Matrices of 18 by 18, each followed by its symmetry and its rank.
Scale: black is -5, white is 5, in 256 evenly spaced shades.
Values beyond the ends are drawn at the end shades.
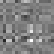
neither, rank two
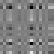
neither, rank one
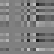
neither, rank one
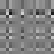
neither, rank one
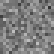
neither, full rank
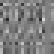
neither, rank two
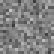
neither, full rank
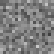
neither, full rank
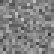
neither, full rank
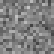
neither, full rank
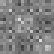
symmetric, rank three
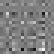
neither, rank two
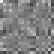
symmetric, rank three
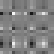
neither, rank one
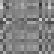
neither, rank two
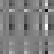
neither, rank one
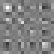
symmetric, rank three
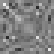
symmetric, rank three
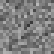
neither, full rank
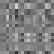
neither, rank two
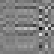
neither, rank two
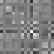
symmetric, rank three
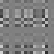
neither, rank one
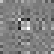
symmetric, rank three
